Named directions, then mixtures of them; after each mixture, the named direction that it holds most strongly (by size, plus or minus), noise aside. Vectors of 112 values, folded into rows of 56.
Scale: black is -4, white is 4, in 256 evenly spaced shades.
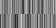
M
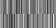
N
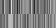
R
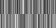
M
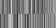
R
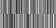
N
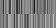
R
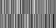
R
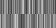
M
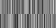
M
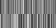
M
